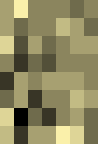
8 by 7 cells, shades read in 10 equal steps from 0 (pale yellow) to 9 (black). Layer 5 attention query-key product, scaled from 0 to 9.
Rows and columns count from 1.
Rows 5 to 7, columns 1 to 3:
7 3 4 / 5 3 7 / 1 9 5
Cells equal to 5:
9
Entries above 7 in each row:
0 0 0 0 0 0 1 0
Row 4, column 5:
4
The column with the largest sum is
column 2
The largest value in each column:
7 9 7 7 4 5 5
